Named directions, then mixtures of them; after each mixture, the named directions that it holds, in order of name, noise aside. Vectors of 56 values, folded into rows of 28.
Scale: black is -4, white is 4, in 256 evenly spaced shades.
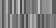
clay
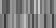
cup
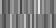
clay, cup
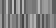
clay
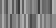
clay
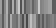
clay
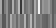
clay, cup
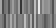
clay, cup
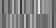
clay, cup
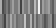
clay, cup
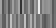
clay, cup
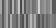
clay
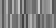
clay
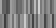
cup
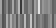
clay, cup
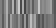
clay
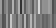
clay, cup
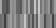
cup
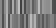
clay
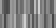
cup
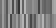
clay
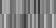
cup
